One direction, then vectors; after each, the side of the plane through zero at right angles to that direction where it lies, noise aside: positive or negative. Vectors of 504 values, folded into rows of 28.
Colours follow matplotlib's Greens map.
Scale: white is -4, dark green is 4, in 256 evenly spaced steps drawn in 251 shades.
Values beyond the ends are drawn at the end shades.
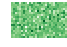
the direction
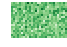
negative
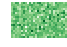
positive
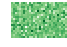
positive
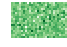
positive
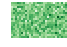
positive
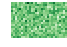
negative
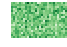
negative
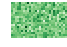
negative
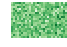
positive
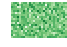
positive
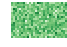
positive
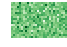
negative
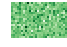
negative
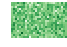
positive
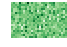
negative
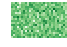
positive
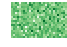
positive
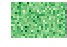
negative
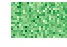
negative
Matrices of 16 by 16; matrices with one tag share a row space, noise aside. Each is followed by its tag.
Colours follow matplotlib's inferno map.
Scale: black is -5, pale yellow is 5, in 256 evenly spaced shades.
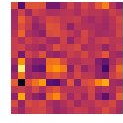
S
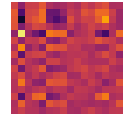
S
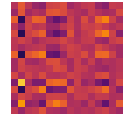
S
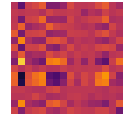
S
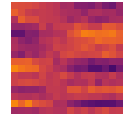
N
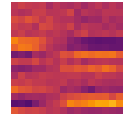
N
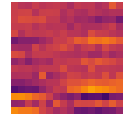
N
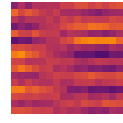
N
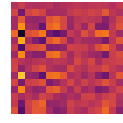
S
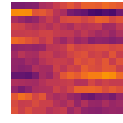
N
